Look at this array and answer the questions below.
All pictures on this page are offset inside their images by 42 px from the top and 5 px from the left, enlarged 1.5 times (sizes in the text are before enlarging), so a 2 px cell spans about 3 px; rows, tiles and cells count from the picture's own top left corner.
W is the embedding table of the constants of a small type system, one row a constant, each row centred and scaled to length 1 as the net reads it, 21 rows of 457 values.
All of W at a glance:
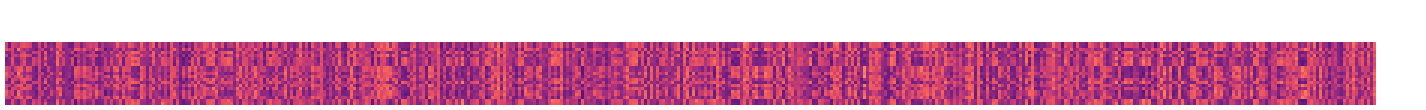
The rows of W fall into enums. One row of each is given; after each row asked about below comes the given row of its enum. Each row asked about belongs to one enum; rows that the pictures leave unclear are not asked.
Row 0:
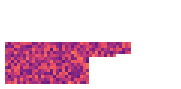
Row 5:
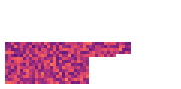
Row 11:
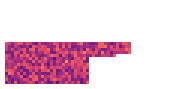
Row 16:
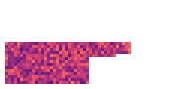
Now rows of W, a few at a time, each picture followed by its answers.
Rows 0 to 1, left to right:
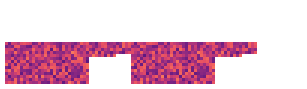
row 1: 0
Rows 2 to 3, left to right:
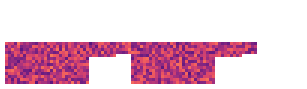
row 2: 16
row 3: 5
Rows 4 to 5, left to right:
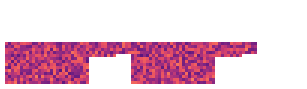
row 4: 0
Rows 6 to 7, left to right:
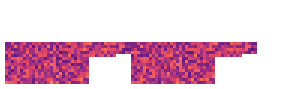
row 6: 5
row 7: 5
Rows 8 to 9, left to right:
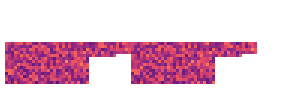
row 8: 11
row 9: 11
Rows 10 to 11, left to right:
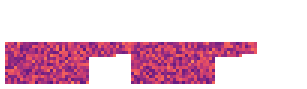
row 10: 16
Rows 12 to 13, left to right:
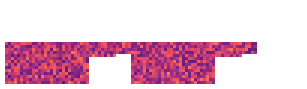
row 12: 0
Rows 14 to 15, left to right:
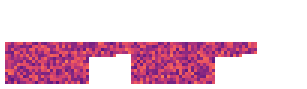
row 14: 11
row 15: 0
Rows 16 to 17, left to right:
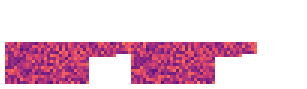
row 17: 16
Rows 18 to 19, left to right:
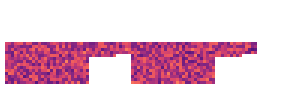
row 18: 11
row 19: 5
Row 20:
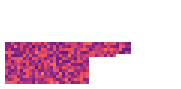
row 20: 5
